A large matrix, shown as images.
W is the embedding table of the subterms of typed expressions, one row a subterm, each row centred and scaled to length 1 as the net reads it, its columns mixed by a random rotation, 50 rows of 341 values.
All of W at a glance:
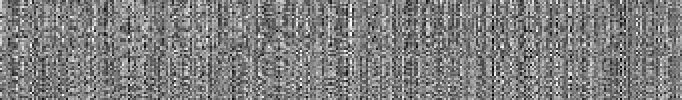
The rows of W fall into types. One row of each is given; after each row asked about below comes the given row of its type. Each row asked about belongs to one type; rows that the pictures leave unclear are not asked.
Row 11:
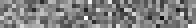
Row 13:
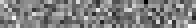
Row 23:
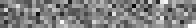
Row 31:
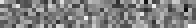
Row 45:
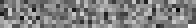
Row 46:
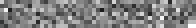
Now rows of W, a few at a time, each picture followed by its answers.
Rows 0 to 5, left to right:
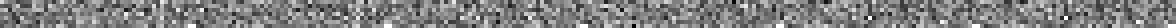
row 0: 31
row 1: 46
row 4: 11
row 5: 11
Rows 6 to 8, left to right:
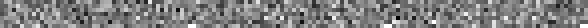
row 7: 31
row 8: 45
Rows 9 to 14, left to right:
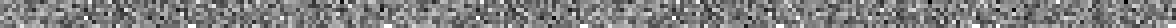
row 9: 11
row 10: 31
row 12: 11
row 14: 13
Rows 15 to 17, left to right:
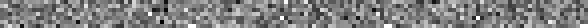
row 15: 13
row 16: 11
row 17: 11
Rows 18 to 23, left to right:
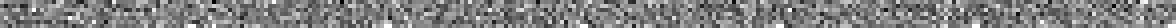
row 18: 31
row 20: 13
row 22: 46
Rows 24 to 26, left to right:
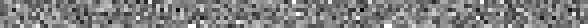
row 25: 46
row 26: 11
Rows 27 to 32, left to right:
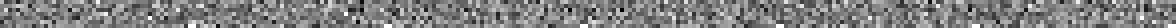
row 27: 46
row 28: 13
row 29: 45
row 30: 45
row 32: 31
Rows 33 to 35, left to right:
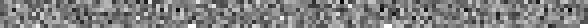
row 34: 31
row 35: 45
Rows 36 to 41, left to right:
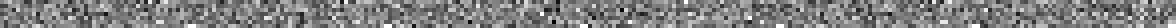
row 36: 23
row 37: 31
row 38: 13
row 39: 45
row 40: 23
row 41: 46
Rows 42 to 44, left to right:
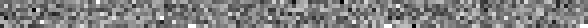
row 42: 45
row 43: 13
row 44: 45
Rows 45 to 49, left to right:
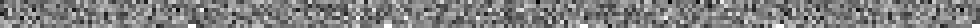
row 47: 13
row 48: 31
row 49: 45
